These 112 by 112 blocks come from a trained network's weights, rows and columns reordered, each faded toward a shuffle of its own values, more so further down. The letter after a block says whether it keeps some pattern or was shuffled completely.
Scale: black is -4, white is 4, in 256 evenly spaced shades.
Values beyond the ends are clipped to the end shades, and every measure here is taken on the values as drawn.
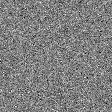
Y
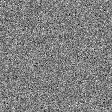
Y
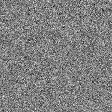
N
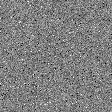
Y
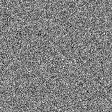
N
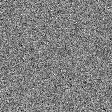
Y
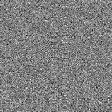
N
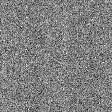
N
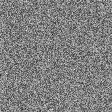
Y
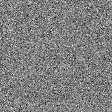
N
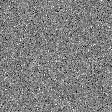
Y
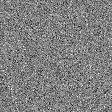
Y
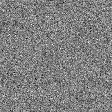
N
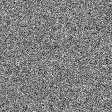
Y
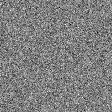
Y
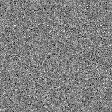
N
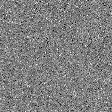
N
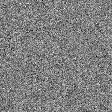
N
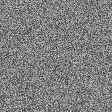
Y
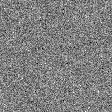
N
